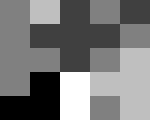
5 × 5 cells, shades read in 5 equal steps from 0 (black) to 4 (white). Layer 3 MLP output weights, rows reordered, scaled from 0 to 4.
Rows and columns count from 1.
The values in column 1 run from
0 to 2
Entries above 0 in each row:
5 5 5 4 3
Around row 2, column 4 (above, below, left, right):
2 2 1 2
